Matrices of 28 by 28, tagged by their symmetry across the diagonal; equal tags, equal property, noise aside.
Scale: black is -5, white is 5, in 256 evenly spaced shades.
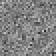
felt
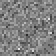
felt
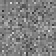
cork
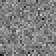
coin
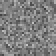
cork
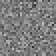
coin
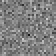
coin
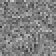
coin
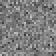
coin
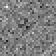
felt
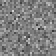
cork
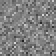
felt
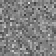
coin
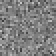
cork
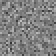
felt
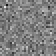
cork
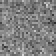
cork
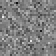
cork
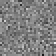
cork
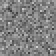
felt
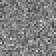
coin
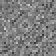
felt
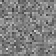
cork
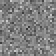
felt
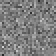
coin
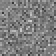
felt
